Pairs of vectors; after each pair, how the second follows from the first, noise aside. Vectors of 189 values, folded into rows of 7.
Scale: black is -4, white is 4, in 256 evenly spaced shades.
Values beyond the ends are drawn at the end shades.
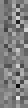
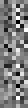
scaled up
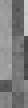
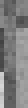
reversed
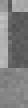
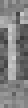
wrapped around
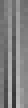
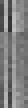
wrapped around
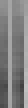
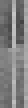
wrapped around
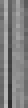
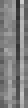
reversed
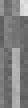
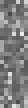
shuffled
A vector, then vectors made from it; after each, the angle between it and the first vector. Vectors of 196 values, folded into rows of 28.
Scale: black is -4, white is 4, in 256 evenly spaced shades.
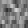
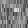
partly aligned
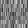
orthogonal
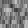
nearly opposite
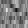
nearly opposite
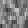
nearly parallel
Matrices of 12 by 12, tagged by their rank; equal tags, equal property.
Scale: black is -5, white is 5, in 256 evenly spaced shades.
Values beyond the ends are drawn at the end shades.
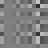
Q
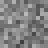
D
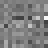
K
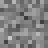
D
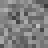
D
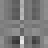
Q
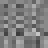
K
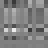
Q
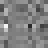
K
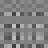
Q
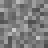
D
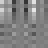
Q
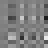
Q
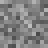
D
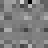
K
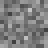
D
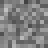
D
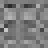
K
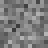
D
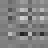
Q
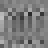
K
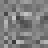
K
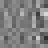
K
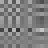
Q
